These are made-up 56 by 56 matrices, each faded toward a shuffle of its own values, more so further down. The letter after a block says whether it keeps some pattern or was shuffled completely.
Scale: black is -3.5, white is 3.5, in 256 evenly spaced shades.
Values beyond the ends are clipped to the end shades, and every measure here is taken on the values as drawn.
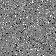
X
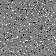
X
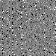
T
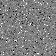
X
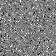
X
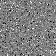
X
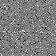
X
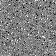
X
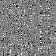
T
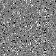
T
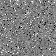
X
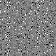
T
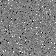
X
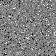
X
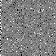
T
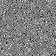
X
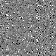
T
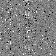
T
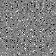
T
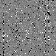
T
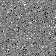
X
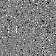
T
